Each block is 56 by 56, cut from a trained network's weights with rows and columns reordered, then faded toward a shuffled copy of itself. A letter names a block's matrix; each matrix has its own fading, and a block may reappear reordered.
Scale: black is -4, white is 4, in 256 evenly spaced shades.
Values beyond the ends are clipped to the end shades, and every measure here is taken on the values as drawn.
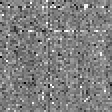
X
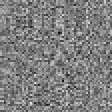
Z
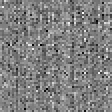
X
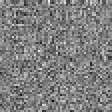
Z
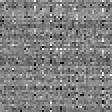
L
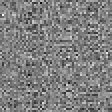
Z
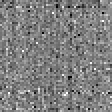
X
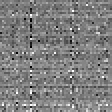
L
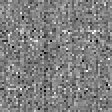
X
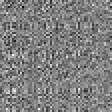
Z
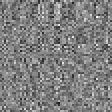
Z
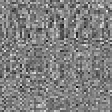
Z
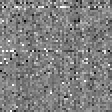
X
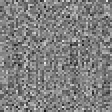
Z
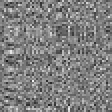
Z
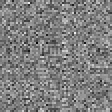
Z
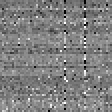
L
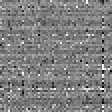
L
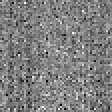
X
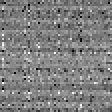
L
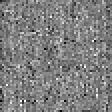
X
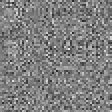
Z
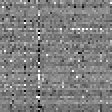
L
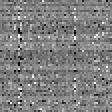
L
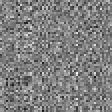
Z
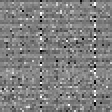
L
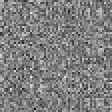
Z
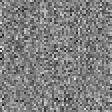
Z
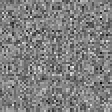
Z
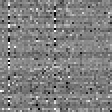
L
